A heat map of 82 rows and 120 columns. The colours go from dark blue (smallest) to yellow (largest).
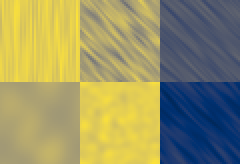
It is made of 2 by 3 panels. Panel 1,1: very high, streaked downward, faint in contrast. Panel 1,2: high, slanting down to the right. Panel 1,3: low, slanting down to the right, faint in contrast. Panel 2,1: high, smooth, faint in contrast. Panel 2,2: very high, blotchy, faint in contrast. Panel 2,3: very low, slanting down to the right, faint in contrast.
